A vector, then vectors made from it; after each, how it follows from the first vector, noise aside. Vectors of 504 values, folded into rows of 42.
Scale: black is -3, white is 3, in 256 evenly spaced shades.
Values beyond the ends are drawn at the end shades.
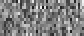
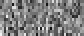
reversed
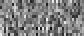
reversed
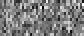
sign-scrambled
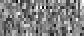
copied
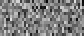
sign-scrambled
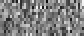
copied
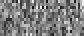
copied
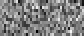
sign-scrambled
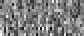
reversed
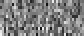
reversed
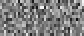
sign-scrambled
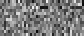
sign-scrambled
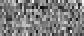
sign-scrambled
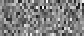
sign-scrambled
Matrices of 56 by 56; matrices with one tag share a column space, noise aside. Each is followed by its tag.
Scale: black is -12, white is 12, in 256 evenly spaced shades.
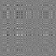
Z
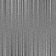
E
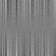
E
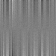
E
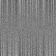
E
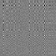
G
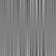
E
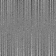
E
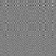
G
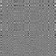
G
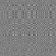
Z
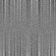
E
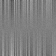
E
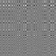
G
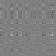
Z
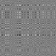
Z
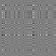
Z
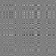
Z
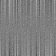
E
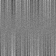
E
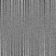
E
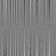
E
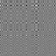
G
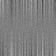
E
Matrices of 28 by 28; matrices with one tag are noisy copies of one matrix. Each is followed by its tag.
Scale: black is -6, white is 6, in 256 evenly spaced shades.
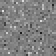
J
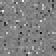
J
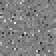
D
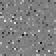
D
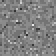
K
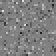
J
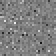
D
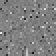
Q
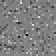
K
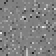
Q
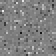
J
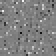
J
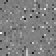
Q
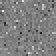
J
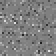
D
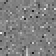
Q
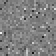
Q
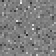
K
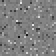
K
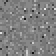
Q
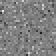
J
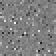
D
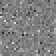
D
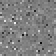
D
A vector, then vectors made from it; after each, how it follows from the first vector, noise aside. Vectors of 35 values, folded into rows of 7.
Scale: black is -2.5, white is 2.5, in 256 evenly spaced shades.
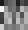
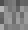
shrunk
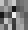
wrapped around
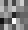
wrapped around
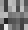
wrapped around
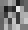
wrapped around
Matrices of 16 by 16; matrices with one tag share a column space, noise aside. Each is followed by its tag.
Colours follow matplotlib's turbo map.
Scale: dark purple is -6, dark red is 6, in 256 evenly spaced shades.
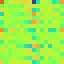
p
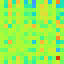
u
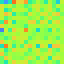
p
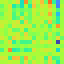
u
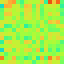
u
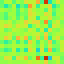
u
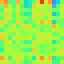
u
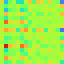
p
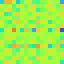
p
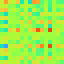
p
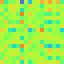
p
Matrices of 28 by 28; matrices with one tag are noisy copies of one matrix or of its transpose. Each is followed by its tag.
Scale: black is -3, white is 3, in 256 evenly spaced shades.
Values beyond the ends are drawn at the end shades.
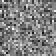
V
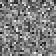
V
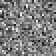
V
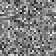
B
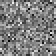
B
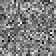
B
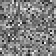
B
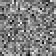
B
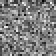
V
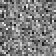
V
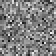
B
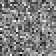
V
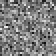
V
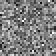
B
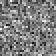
V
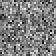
B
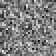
V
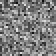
V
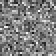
V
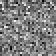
V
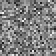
B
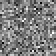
B
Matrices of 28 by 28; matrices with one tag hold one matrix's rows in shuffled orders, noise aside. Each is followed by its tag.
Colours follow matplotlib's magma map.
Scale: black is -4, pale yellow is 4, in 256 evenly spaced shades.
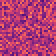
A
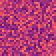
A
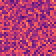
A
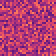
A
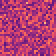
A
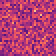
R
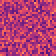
A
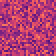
R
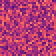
A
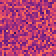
A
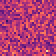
R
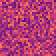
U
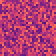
A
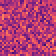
A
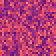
A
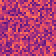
U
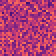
A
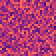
U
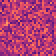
R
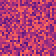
R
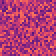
U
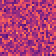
A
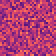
U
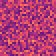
U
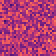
A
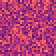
R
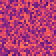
U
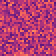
U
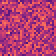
R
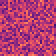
U
